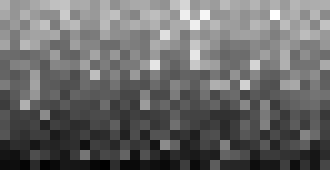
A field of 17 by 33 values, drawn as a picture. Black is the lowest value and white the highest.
Stripes: none. Grain: fine. Slope: up to the top. Average level on the scale: 40%.
